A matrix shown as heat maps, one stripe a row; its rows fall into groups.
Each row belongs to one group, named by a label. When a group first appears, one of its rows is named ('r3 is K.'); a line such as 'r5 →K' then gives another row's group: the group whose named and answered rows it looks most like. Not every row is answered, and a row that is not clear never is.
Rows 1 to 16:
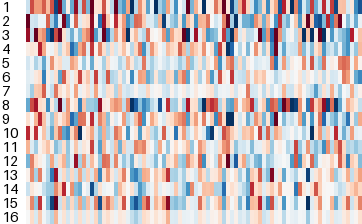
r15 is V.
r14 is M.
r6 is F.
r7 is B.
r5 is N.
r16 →V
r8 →M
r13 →V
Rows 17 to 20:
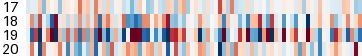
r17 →F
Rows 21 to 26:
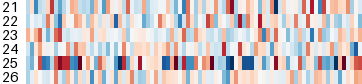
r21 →N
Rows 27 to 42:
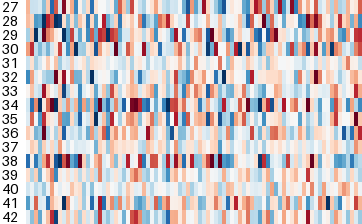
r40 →N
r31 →F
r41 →M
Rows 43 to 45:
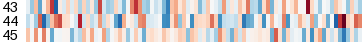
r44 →N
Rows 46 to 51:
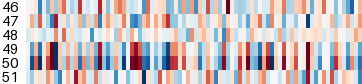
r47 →V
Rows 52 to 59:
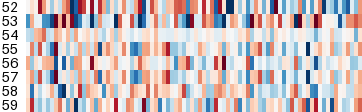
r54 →B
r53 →M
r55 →V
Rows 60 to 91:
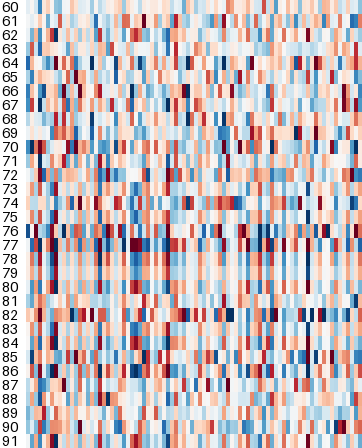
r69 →M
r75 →V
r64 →M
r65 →B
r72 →F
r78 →V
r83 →V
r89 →B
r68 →M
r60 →N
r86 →V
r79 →V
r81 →B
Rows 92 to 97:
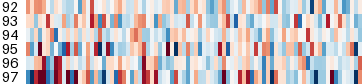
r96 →B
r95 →F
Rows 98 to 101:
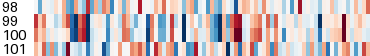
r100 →N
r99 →N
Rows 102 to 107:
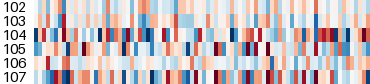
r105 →B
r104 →M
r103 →V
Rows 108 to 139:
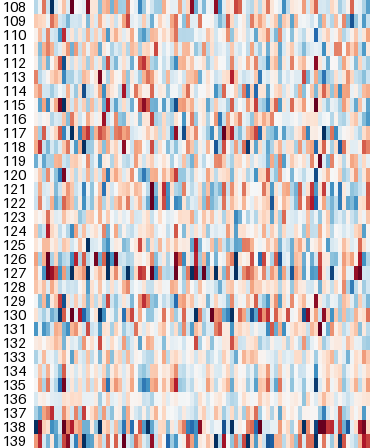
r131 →N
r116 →F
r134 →V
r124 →F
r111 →B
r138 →M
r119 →N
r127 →F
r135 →V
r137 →B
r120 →V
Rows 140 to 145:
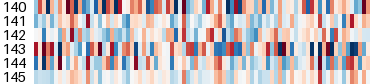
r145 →N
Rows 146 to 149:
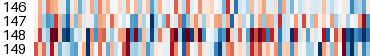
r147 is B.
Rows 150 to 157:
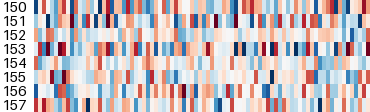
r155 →B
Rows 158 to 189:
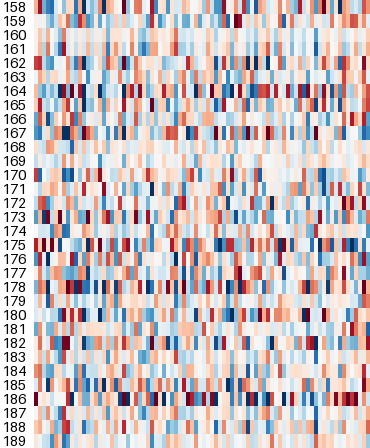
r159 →N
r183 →V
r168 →F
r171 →B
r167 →B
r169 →M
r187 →V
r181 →F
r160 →V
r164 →M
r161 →V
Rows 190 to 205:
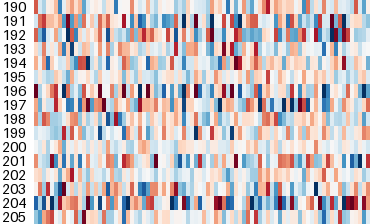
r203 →V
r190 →M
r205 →B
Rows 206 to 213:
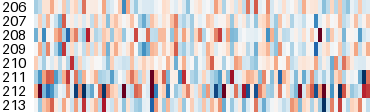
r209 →V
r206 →B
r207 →V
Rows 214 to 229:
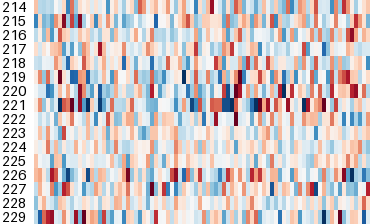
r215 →F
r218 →B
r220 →N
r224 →F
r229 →B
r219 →N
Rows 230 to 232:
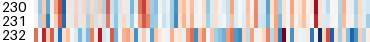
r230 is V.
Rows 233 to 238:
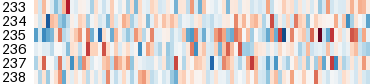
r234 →N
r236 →F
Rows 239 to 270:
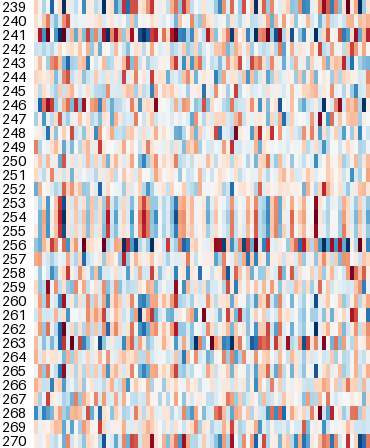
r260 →V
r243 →N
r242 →N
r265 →V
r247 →N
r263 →M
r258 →N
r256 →B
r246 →B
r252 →M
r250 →V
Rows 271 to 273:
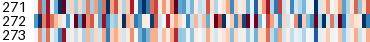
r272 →B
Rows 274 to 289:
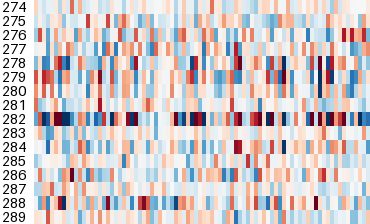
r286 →M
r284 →N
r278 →N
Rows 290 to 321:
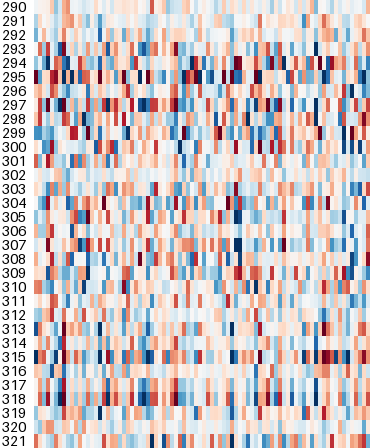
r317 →V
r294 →N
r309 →N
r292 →M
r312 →B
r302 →N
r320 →B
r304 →F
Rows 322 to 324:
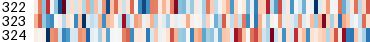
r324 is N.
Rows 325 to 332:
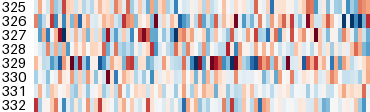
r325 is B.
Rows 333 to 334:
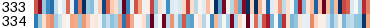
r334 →B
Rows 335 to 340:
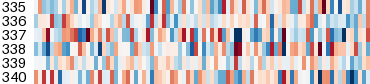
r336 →B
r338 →N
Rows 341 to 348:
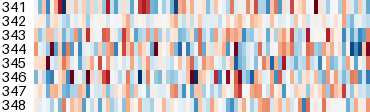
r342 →N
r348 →M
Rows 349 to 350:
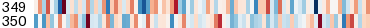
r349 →V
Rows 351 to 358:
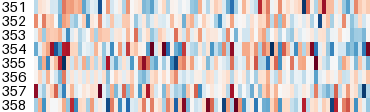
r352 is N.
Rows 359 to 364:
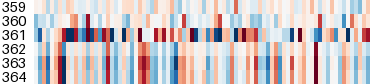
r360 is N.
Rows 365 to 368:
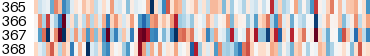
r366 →V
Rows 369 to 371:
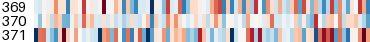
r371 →M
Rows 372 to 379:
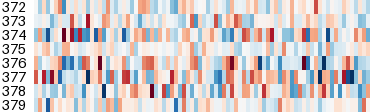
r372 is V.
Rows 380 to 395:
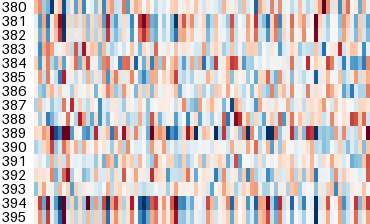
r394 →V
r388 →N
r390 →B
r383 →B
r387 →M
